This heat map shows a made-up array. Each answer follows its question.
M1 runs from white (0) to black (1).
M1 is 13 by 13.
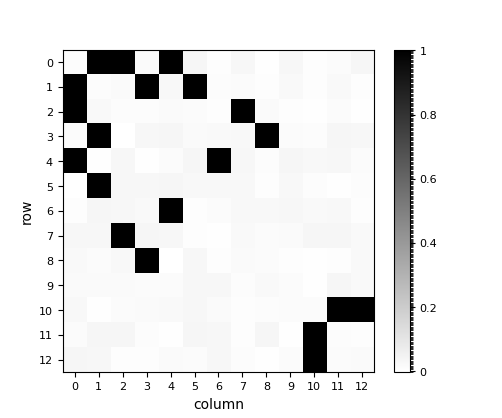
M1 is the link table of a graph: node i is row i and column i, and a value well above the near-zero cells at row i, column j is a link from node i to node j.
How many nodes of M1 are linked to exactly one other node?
6
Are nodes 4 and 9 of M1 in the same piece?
no
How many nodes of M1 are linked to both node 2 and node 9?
0
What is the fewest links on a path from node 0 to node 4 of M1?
1
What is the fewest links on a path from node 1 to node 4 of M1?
2
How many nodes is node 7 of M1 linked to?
1
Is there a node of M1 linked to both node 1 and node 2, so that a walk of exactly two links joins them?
yes
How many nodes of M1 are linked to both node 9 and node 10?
0
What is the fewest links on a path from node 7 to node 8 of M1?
5
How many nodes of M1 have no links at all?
1
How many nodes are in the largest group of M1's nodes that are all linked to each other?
2
